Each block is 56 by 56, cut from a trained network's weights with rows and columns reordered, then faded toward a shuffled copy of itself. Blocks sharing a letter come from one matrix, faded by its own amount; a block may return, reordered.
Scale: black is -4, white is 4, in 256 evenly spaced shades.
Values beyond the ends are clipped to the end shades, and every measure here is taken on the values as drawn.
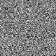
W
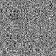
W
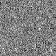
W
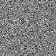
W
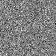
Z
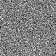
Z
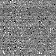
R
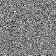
W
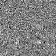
Z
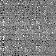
R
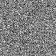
Z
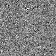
Z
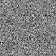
W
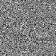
W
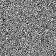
Z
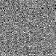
W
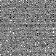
R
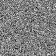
Z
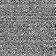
R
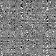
R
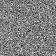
Z
